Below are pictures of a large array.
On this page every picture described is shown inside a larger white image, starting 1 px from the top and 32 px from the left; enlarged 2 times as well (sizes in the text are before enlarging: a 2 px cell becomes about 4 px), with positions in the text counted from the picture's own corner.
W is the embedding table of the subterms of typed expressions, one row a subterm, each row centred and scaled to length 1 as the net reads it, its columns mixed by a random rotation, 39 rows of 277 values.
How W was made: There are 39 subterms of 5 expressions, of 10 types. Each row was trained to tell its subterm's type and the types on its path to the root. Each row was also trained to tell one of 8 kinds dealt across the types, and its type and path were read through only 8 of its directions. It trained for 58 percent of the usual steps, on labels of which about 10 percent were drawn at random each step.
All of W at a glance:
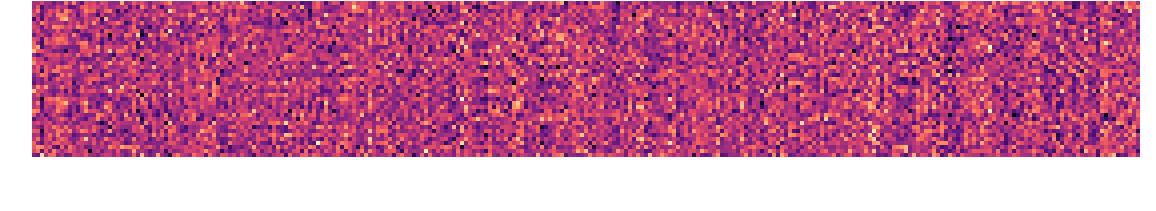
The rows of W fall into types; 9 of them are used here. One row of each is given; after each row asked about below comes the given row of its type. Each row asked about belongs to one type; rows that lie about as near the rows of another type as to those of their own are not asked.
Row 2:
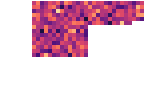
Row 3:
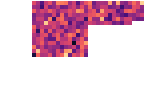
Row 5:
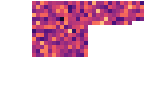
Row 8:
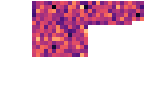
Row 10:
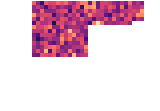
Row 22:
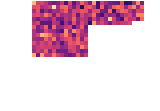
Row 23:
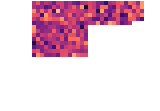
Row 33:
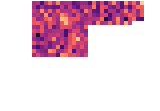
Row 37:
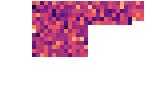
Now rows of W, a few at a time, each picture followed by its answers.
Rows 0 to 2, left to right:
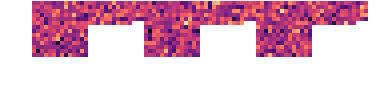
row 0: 5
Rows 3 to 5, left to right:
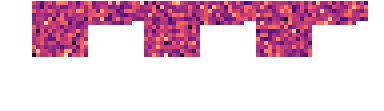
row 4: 2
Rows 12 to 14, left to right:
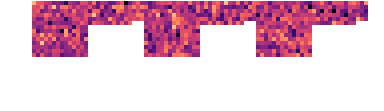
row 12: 22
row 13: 33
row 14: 8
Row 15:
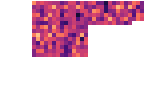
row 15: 22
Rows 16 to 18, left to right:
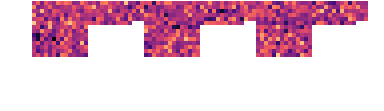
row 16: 33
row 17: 37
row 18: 22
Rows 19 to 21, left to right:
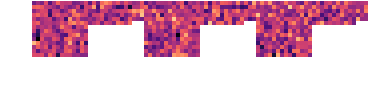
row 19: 33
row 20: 33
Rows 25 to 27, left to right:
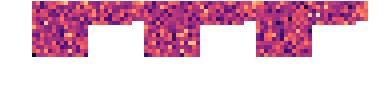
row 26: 2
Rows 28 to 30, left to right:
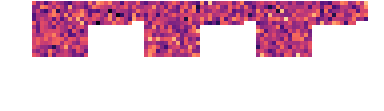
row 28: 8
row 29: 8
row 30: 23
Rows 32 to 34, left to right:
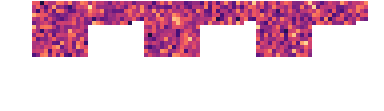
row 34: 2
